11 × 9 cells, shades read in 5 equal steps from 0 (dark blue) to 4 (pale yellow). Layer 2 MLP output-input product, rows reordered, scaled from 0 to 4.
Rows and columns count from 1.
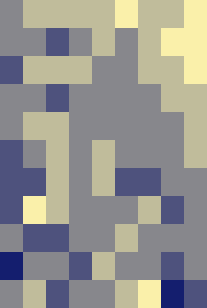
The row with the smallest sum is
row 10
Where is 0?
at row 10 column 1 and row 11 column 8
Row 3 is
1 3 3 3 2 2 3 3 4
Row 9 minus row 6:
1 -1 -2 0 -1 1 0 0 -1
